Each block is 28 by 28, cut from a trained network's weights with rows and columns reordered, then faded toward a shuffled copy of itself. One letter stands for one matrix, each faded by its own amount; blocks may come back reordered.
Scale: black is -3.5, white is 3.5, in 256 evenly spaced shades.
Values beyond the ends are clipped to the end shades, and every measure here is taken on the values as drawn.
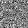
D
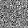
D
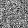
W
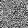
D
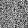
D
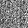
W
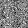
W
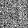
W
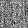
W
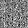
W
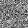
D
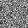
D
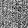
W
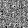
W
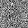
D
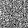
W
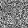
D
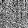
W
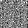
W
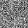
D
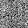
W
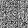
W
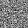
D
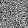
D
